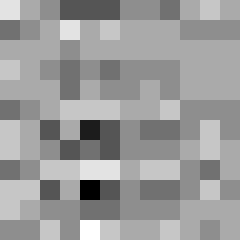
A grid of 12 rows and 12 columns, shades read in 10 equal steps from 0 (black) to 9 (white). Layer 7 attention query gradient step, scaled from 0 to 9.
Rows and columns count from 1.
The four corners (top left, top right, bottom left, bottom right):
8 6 5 6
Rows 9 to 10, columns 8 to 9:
7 7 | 4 4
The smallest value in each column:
4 5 3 3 0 3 5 4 4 5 4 5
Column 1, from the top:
8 4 6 7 6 4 7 7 4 7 7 5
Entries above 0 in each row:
12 12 12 12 12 12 12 12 12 11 12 12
